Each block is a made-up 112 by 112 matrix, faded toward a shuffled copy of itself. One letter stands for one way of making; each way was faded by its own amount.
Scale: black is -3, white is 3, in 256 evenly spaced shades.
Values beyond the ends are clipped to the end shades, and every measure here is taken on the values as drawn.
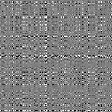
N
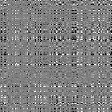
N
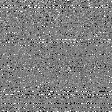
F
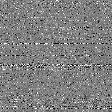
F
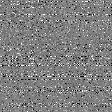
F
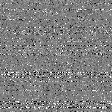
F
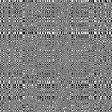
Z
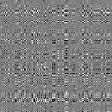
N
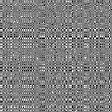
Z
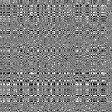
Z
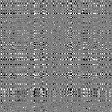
N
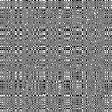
Z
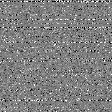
F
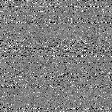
F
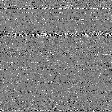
F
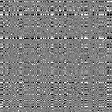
Z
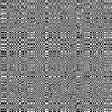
Z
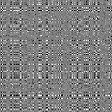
Z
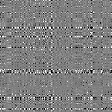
N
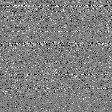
F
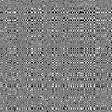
Z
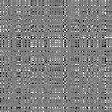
N
